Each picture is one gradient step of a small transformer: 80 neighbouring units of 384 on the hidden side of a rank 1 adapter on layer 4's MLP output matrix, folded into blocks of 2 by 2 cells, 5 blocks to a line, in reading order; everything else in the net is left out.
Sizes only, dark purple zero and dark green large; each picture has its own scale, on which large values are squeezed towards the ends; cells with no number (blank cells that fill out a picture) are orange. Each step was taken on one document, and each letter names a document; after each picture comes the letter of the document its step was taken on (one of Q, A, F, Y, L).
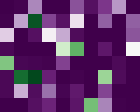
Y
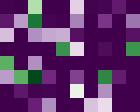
Y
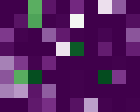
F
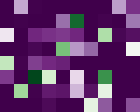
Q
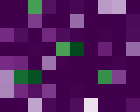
F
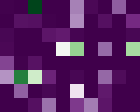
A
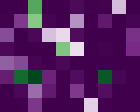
Y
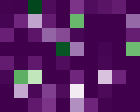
A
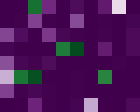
F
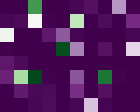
Y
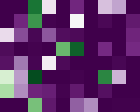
F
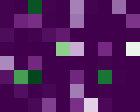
A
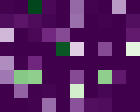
A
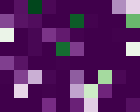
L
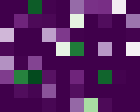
A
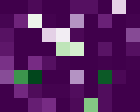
Y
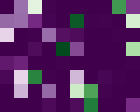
L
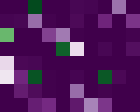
Y
